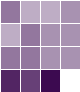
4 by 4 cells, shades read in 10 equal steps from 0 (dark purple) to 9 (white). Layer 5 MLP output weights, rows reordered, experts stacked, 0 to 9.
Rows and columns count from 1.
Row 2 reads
6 4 5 5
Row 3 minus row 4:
3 2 5 -4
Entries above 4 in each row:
3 3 2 1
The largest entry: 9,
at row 4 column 4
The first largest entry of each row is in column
2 1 3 4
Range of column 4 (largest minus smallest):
4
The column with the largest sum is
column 4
